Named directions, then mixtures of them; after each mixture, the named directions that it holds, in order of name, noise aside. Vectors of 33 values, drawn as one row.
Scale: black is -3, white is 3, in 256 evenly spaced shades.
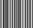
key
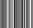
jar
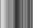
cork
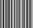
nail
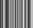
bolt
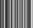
bolt, nail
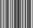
bolt, cork, key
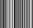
jar, key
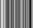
cork, jar, nail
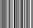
jar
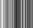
cork, key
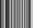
bolt, nail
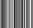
jar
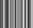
bolt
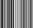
cork, jar, key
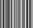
nail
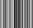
cork, jar, key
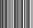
bolt, jar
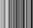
bolt, cork, key
